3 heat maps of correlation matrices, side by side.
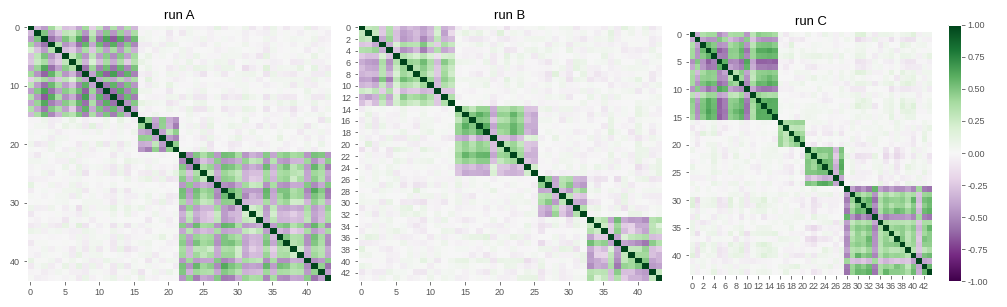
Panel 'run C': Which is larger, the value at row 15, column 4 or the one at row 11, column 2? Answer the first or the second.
the first
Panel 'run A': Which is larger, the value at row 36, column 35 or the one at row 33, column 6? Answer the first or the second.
the second
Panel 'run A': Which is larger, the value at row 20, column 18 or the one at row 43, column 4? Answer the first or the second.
the first
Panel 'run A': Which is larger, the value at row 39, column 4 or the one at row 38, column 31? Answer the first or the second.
the first
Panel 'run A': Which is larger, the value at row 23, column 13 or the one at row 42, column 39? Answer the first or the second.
the second
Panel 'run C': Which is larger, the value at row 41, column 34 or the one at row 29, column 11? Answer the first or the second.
the second
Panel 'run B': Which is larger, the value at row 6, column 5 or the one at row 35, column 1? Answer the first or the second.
the first
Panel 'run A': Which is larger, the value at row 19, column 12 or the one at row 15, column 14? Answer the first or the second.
the first
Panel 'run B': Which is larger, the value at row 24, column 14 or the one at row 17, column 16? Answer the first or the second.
the second
